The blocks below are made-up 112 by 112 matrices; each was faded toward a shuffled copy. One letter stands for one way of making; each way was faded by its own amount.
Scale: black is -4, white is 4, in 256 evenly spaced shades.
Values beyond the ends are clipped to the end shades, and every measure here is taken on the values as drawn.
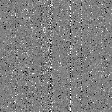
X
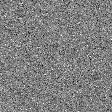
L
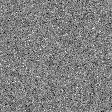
L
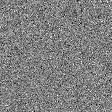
L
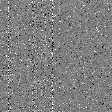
X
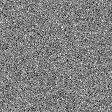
L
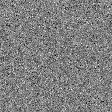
L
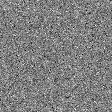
L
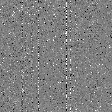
X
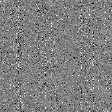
X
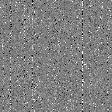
X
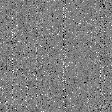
X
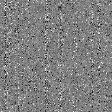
X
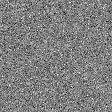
L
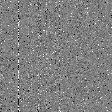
X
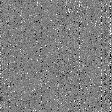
X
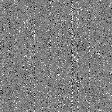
X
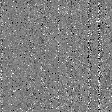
X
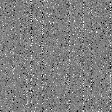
X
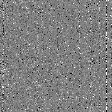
X
